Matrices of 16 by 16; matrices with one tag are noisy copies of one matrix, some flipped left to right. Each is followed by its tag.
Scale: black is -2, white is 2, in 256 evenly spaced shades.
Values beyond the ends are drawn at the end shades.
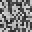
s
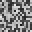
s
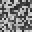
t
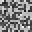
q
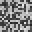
q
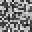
q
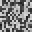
s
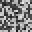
t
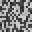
s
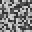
t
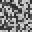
t
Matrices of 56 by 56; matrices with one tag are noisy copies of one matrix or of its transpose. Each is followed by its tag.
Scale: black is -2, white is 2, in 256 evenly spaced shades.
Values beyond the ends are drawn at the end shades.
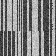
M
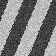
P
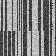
M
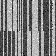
M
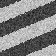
P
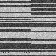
M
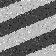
P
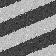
P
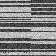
M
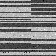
M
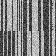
M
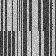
M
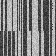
M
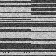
M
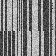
M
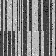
M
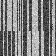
M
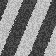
P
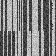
M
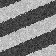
P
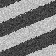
P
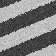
P
